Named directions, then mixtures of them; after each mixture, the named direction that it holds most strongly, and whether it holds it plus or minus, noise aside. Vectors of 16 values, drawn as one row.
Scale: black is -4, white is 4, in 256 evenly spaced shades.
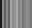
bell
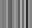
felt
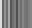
bell, minus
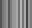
felt, plus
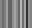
felt, plus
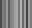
felt, plus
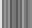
bell, minus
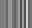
felt, minus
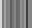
bell, minus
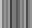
bell, minus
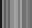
bell, plus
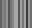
felt, plus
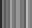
bell, plus
